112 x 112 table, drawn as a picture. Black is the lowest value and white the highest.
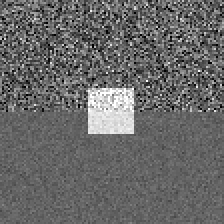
Average level on the scale: 40%. Slope: none. Stripes: none. Odd patch: higher, in the centre. Seam: horizontal, 50% of the way down, the bottom part calmer. Ninth with the highest average: centre.
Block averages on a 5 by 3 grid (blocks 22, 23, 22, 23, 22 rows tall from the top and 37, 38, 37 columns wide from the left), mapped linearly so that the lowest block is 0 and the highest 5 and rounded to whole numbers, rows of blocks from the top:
000 / 000 / 050 / 000 / 000
